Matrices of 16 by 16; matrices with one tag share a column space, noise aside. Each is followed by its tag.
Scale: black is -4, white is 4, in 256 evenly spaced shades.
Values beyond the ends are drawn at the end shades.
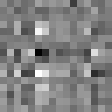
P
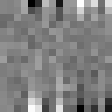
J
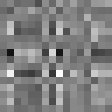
P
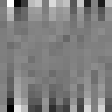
J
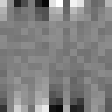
J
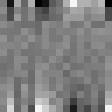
J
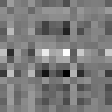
P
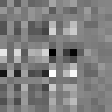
P
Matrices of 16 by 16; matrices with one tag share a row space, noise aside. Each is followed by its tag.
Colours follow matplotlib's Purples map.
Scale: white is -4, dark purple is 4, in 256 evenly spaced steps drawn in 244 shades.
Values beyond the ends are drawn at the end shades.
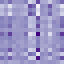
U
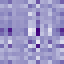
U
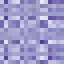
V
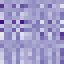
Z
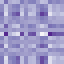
V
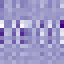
Z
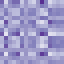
V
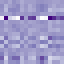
V
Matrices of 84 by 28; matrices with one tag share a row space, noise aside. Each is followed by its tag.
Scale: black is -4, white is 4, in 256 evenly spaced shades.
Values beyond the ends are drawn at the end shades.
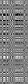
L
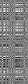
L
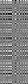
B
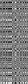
B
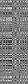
B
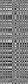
B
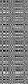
L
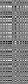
B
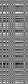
L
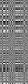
L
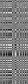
B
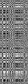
L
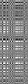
L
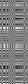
L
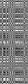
L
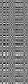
L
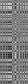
B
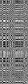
L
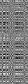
L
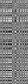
B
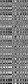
B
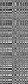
B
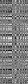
B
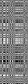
L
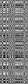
L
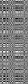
L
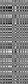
B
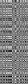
B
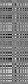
B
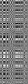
L
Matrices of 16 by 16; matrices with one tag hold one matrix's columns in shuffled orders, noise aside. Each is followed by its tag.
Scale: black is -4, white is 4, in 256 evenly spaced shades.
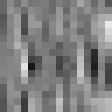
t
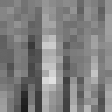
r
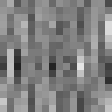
t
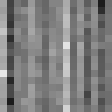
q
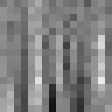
r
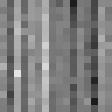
q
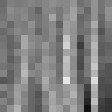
r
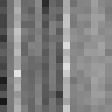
q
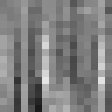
r
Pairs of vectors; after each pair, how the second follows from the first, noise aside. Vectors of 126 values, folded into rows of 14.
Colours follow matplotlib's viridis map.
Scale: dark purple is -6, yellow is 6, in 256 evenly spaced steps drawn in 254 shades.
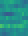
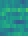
reversed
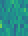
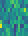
scaled up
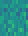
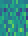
scaled up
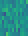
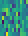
scaled up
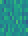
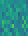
shuffled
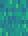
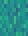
shuffled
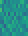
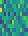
scaled up
